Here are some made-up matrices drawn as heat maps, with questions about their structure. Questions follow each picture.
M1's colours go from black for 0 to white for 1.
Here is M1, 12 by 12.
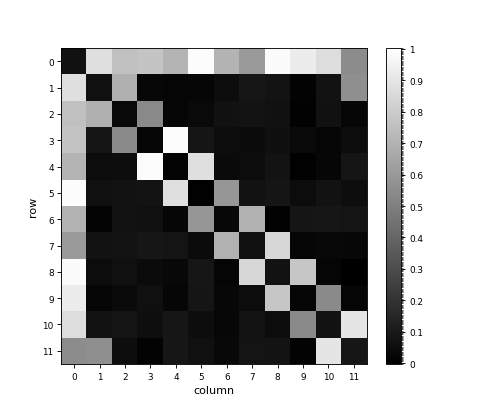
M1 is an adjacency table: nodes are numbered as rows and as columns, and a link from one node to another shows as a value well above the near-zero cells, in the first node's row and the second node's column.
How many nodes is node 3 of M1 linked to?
3
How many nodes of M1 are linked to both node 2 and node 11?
2
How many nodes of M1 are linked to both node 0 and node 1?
2
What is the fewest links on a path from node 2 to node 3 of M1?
1
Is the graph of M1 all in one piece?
yes
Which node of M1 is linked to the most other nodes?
node 0
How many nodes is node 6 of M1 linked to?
3
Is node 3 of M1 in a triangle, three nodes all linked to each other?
yes
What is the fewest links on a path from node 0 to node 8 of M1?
1
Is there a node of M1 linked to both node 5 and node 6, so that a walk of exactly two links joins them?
yes
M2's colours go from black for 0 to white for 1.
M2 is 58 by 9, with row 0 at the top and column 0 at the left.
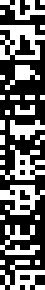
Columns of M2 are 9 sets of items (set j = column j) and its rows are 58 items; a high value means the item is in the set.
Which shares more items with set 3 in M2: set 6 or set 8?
set 6
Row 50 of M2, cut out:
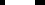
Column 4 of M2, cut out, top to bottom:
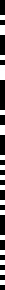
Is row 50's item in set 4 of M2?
yes
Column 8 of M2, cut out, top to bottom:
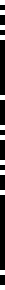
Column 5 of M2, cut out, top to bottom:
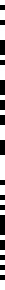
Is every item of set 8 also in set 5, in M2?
yes
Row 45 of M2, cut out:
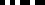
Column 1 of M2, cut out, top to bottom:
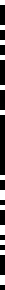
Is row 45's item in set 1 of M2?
yes
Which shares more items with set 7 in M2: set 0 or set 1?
set 0
